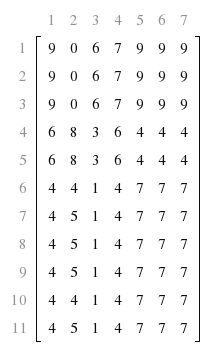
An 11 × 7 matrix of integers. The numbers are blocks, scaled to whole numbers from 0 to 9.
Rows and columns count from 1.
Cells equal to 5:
4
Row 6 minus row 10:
0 0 0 0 0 0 0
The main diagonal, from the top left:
9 0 6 6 4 7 7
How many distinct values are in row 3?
4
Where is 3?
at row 4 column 3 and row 5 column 3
